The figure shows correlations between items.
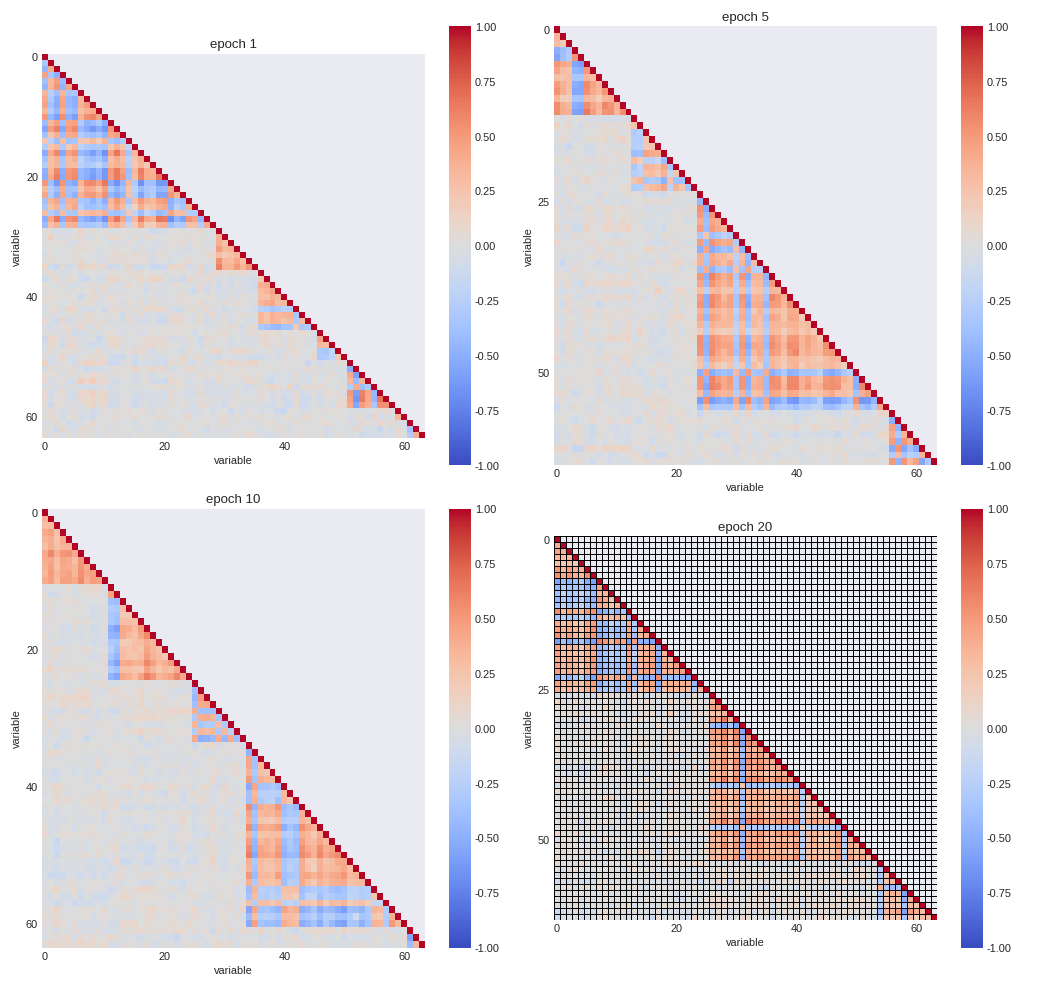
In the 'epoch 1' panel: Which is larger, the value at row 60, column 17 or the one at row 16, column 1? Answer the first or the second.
the second
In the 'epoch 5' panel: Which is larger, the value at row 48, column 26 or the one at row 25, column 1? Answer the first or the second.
the first
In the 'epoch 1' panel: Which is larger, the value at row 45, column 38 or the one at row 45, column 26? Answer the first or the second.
the second
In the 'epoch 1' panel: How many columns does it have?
64
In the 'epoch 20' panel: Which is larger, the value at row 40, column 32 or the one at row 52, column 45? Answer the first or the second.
the first
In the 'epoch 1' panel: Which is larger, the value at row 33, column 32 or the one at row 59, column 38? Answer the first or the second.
the first
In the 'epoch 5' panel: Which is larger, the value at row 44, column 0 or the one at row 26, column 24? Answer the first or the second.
the second
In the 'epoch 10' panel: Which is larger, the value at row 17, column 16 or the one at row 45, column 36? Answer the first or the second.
the first
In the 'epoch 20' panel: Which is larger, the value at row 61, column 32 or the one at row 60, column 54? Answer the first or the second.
the first
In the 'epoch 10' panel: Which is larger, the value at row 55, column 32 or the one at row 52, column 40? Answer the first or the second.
the first
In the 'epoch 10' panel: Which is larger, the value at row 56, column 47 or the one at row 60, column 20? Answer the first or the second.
the second
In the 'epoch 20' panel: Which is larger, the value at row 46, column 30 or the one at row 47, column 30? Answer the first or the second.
the second
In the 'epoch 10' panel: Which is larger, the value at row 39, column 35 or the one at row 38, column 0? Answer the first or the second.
the second
